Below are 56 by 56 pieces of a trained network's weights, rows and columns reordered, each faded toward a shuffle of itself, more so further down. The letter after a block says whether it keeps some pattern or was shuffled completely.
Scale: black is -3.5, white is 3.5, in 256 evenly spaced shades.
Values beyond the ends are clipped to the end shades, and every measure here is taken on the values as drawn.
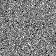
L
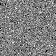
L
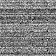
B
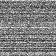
B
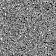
L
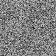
L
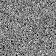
L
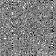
B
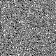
L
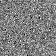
L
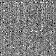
B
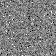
L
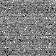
B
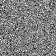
L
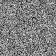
L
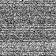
B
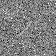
L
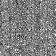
B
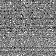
B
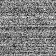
B
